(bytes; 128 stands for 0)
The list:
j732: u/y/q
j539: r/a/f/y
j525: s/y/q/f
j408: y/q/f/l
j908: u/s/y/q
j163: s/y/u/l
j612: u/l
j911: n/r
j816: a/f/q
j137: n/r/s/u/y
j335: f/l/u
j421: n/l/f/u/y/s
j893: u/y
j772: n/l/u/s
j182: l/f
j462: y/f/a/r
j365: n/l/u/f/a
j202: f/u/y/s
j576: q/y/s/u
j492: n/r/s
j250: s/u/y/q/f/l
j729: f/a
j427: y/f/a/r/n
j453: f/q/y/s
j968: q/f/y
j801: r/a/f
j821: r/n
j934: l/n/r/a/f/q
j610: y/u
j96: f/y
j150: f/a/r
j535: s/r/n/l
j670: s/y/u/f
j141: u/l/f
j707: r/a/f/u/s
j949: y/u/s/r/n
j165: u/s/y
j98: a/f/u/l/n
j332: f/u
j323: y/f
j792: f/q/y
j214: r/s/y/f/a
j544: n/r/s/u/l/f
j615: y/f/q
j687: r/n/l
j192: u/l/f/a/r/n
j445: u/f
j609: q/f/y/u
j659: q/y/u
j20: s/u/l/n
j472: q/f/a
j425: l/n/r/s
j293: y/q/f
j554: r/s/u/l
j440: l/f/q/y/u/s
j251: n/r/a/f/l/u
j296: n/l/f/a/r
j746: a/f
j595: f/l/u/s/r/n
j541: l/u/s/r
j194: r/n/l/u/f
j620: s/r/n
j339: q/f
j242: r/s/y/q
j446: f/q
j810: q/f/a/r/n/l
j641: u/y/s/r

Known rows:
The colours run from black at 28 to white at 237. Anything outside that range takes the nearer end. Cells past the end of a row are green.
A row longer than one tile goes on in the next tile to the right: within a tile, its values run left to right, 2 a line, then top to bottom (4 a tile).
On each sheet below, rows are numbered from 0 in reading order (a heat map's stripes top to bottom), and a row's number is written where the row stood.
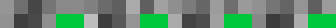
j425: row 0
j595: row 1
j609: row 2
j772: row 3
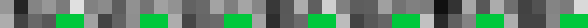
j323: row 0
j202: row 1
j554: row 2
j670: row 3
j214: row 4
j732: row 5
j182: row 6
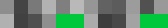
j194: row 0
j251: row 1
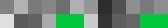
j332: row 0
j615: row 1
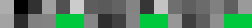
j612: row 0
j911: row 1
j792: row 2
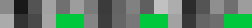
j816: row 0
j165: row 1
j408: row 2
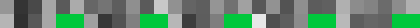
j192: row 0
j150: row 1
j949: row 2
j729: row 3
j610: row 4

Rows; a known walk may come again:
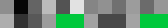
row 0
j141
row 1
j659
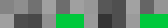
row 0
j576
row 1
j810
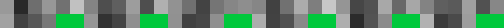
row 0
j293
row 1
j296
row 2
j425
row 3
j801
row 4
j20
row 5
j365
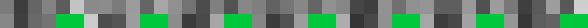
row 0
j165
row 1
j335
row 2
j492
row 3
j968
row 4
j934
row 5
j251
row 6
j641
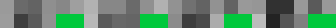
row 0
j707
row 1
j610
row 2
j772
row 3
j620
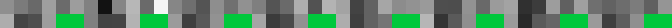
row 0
j609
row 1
j746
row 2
j453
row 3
j544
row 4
j687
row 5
j427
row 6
j535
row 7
j792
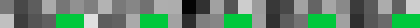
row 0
j242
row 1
j332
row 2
j612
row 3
j250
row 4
j670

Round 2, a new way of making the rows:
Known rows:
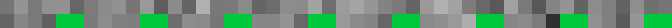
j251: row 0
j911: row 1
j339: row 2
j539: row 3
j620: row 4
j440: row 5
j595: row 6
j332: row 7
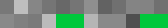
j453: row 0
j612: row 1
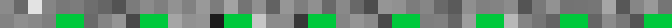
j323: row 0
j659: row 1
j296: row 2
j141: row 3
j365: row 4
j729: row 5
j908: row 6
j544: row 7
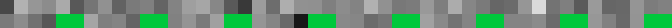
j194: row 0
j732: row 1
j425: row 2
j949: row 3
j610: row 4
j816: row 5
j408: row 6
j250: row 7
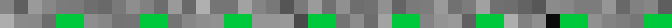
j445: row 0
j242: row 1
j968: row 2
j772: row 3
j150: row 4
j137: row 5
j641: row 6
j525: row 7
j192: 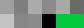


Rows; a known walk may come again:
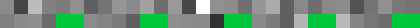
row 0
j472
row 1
j801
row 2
j427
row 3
j202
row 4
j908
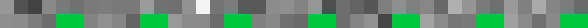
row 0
j335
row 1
j492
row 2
j293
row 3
j821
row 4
j659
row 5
j746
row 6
j816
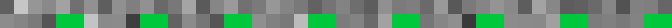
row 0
j707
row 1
j141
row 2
j544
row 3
j792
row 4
j729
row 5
j576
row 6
j182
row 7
j96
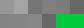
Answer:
j535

